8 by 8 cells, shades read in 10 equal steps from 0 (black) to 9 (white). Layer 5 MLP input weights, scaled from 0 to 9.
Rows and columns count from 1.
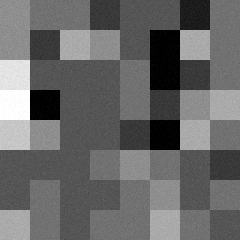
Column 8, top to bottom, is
4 4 4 6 4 2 4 3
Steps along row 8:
down down up same up down down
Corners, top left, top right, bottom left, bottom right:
5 4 6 3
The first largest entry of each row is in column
1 3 1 1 1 5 6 1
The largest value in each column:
9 5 6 5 5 6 6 6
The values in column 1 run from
3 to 9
